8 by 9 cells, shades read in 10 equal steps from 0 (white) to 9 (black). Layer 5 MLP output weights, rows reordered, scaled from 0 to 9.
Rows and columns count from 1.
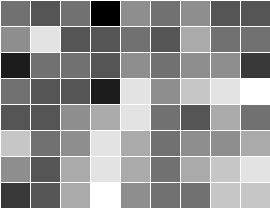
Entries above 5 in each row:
4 3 3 3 3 0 1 2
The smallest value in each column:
2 1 3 0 1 4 2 1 0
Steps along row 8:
down down down up up same down same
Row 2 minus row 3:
-4 -4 1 0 1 1 -1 1 -2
